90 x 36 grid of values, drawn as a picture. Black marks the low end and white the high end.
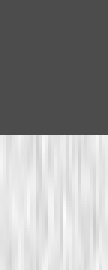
It is made of 2 by 1 panels. Panel 1,1: low, flat. Panel 2,1: very high, streaked downward, faint in contrast.
